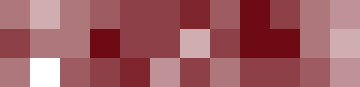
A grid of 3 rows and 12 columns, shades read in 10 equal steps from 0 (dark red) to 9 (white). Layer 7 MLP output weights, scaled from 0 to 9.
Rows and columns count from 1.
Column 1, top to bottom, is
4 2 4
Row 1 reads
4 6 4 3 2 2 1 3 0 2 4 5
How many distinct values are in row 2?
4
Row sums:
36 32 42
